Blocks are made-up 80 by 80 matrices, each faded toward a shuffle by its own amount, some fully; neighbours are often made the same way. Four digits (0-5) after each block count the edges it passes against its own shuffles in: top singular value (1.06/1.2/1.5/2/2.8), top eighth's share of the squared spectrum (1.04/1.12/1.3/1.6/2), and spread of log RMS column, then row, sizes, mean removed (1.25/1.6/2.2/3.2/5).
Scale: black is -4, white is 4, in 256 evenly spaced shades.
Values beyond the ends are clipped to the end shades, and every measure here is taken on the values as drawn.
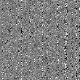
2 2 3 0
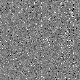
1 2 2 0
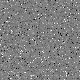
1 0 0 0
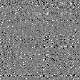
4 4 1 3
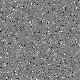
1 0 0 0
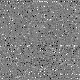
3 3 0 1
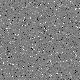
0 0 0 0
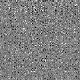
4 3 2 2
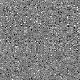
3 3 2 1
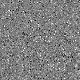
3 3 1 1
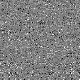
3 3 1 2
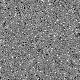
0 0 0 0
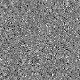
3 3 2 1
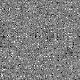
3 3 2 2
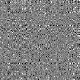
4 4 2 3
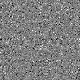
3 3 1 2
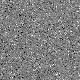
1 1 0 0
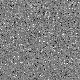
2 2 0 0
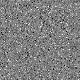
2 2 1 0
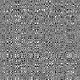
4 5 3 3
